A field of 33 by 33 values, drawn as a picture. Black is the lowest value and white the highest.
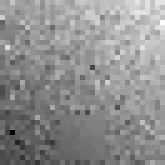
There is an overall slope up to the top right. The halves do not mirror each other. The ninth with the highest average is the top right. An odd patch, calmer than its surroundings, sits in the bottom middle. No regular stripes run through it.
